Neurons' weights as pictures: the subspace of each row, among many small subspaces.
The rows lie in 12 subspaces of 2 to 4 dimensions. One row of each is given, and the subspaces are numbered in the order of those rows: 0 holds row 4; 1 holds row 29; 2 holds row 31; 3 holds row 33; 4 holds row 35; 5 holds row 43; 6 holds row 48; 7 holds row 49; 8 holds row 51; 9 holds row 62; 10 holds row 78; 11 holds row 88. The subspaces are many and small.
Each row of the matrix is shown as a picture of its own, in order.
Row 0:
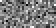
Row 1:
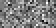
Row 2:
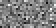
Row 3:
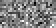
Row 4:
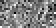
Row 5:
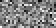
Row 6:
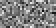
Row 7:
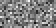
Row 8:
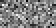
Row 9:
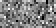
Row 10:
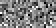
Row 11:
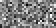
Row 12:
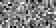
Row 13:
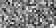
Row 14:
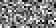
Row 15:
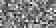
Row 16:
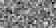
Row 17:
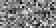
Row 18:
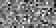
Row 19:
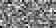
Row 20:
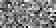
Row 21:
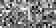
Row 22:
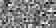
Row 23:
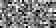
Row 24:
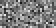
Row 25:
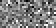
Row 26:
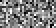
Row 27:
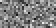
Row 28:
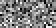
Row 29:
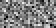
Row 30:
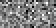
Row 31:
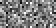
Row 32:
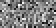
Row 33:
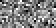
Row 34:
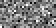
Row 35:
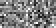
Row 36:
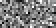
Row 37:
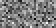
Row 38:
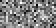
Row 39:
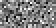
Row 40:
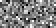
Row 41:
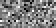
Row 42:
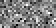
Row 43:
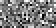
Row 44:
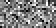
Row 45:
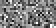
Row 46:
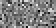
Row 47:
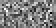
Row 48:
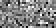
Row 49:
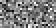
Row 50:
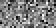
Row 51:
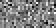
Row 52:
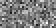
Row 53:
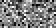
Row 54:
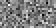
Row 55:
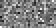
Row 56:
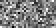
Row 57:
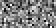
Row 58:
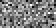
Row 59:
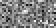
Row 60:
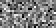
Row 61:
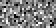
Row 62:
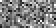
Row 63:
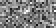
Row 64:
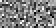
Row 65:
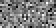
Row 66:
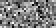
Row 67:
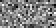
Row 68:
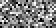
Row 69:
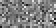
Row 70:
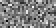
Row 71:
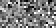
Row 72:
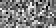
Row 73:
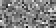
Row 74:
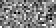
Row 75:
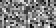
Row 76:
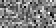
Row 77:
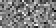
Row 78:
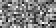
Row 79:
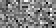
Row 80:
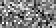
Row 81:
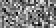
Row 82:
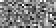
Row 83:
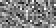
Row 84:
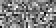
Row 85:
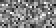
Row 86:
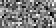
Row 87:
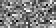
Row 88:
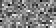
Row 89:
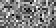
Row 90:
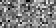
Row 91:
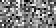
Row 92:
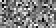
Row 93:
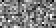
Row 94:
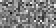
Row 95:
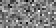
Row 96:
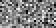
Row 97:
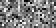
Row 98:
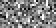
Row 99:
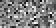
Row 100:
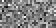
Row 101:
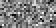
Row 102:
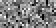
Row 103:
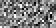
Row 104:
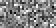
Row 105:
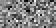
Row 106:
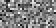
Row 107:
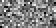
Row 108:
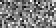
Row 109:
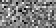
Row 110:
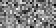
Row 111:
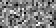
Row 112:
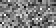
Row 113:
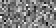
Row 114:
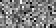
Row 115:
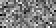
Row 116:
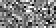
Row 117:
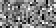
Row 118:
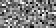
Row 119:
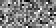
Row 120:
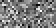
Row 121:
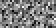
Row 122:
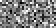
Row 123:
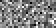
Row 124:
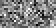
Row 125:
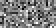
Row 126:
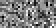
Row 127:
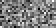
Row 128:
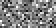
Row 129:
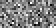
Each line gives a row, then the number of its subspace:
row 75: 1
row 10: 8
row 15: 7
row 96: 9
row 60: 7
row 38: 9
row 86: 3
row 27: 1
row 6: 4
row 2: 5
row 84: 10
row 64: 3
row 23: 11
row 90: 10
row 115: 8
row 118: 4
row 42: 3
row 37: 3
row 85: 8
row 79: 6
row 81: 1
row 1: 5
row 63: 8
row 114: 2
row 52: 3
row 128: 10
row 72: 2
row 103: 9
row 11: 9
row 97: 10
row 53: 10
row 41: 11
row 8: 8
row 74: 0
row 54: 5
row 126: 4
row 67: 8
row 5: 9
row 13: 1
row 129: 1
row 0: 4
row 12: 4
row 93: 10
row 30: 8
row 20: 6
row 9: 0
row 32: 7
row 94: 9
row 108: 3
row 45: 1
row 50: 5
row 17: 3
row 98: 0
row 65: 5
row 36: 1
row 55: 0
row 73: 11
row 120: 10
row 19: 11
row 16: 3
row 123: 2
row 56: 0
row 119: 6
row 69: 9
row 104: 9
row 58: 8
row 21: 8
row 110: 9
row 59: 9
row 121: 2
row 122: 9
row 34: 3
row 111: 2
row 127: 10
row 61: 2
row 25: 6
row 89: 10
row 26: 2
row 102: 0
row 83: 4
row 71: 6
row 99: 2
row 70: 4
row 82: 2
